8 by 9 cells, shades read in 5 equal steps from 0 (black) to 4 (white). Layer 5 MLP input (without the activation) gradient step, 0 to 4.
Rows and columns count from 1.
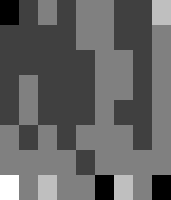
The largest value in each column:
4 2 3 2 2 2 3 2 3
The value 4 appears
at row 8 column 1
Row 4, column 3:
1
